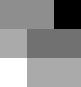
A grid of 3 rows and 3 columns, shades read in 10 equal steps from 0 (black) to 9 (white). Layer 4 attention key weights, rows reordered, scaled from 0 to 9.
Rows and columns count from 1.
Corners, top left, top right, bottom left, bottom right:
5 0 9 6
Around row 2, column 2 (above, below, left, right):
5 6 6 4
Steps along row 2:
down same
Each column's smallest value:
5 4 0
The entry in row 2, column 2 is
4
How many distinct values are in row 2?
2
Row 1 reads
5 5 0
